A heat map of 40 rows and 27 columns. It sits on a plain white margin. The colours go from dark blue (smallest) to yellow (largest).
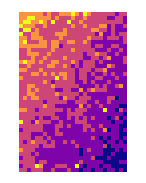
Ninth with the lowest average: bottom right. Slope: up to the top left. Ninth with the highest average: top left. Mirror symmetry: none.
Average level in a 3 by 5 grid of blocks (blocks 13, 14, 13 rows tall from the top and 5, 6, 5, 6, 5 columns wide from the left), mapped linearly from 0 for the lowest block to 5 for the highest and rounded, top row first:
54432 / 43321 / 32110
